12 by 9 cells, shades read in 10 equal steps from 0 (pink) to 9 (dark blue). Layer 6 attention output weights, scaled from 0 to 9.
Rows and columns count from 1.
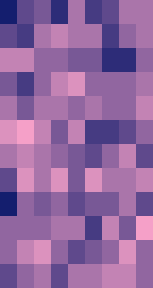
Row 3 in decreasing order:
8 8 5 5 4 4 4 2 2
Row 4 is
5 7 4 2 1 4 4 4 3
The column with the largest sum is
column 1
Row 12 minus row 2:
0 -3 0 4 0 0 -5 -2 1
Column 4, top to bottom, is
8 2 4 2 3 5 4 1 4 3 4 6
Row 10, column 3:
4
